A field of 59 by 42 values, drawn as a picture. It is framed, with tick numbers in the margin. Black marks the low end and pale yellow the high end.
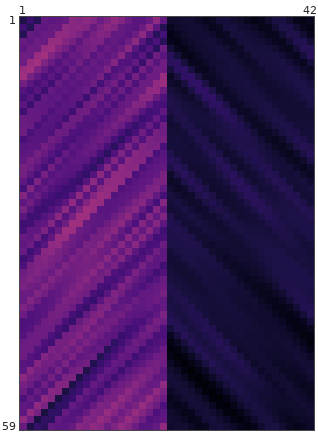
The table splits into one row of 2 panels. Panel 1,1: low, slanting up to the right. Panel 1,2: very low, slanting down to the right, faint in contrast.
